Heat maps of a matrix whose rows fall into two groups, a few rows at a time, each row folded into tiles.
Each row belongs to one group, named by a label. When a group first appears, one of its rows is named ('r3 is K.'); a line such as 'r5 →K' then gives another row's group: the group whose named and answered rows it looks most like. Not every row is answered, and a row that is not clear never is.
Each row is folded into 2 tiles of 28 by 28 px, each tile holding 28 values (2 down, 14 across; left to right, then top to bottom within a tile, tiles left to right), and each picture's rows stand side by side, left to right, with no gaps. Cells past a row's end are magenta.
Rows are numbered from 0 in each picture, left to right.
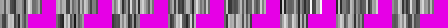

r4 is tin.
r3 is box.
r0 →box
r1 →box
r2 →box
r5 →tin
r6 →tin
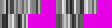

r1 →box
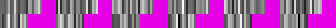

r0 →tin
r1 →tin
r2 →box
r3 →tin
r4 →tin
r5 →tin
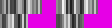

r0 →box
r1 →box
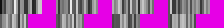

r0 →tin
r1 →tin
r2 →box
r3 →tin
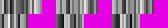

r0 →tin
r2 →box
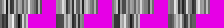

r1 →box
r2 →box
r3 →box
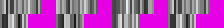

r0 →box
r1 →box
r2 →tin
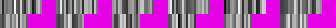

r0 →tin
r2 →box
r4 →tin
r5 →tin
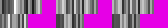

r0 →tin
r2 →box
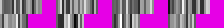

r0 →tin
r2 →tin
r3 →tin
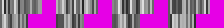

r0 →tin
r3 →tin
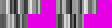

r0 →box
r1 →box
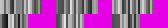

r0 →box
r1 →tin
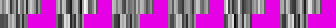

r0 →box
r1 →box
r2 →box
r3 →box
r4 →tin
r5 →box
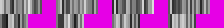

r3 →tin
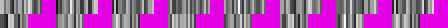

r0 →box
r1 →tin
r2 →tin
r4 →tin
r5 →box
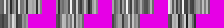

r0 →box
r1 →tin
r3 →tin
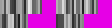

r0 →box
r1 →box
